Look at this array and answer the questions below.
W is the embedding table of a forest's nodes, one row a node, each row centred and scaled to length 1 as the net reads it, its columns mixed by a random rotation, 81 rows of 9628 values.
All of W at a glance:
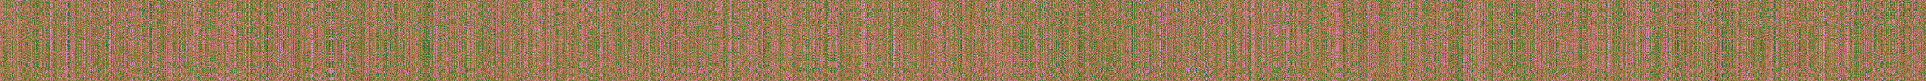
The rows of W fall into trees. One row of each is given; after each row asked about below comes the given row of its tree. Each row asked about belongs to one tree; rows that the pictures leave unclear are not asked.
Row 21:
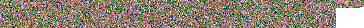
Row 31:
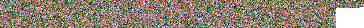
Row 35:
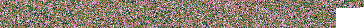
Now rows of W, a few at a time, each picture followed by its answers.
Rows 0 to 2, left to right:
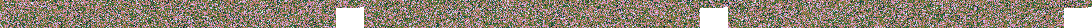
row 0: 21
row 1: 31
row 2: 35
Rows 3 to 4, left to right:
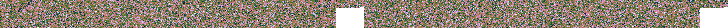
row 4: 31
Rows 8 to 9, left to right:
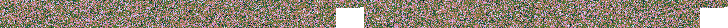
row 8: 35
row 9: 35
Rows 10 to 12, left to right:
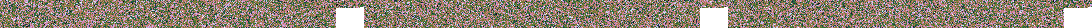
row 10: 35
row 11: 21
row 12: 31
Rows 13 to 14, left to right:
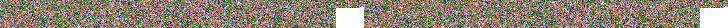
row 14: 31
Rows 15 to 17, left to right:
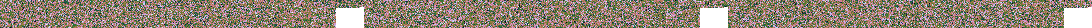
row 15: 31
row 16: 35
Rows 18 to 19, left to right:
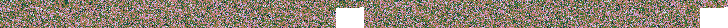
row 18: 31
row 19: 21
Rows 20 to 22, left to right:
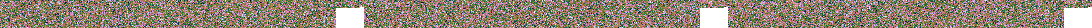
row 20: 31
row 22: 21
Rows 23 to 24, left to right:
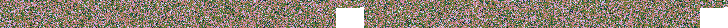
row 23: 21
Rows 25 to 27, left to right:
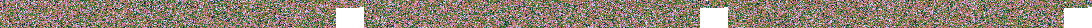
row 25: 21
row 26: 35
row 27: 31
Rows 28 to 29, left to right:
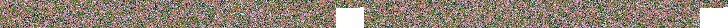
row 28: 35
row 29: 31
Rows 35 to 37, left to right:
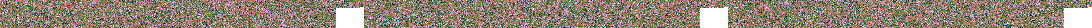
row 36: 31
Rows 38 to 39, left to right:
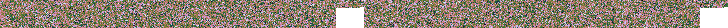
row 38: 21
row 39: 35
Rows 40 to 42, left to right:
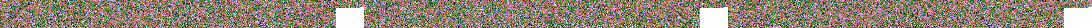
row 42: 31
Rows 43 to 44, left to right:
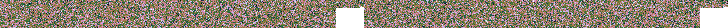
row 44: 31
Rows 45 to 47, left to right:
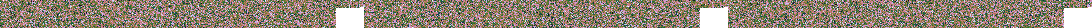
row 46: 31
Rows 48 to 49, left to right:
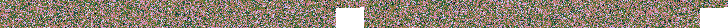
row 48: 31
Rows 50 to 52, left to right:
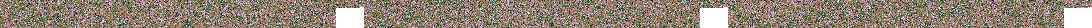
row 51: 31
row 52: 21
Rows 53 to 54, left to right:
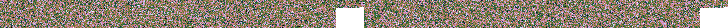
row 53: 31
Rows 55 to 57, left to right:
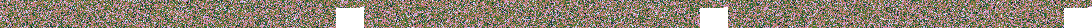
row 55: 21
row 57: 31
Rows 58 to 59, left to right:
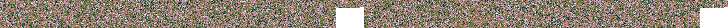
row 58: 21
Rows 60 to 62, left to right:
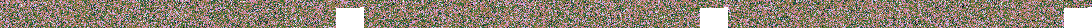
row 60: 21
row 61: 31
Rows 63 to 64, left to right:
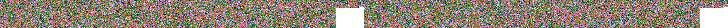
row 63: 31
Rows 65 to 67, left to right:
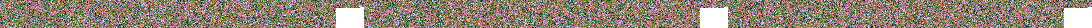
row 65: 31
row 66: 31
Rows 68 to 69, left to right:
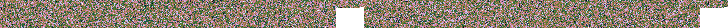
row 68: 21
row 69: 35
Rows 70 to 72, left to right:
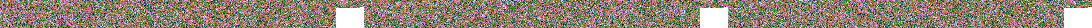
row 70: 21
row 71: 21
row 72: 21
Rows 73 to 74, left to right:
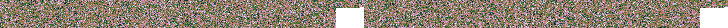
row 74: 31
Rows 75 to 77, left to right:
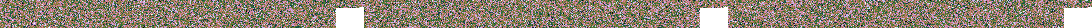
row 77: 21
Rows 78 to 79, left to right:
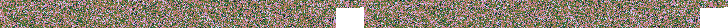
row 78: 21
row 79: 21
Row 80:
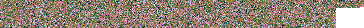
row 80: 31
